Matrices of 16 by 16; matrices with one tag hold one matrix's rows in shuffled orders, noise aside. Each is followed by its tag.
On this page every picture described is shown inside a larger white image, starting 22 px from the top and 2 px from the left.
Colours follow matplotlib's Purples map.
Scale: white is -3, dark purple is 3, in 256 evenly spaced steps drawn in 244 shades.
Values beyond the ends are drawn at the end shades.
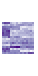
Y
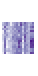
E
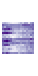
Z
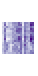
E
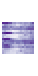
Z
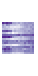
Z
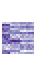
Y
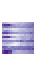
Z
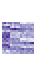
Y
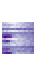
Z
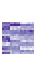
Y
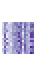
E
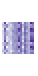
E
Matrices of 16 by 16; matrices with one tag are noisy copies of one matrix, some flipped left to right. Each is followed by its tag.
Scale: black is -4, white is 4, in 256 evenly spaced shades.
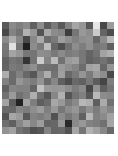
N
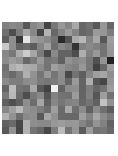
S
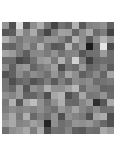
N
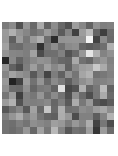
S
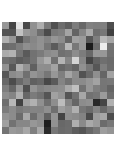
N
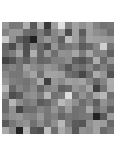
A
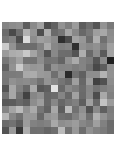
S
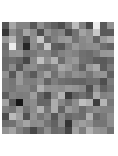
N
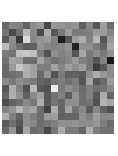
S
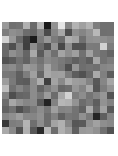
A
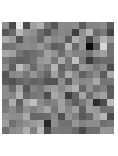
N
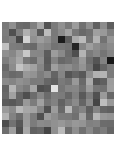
S
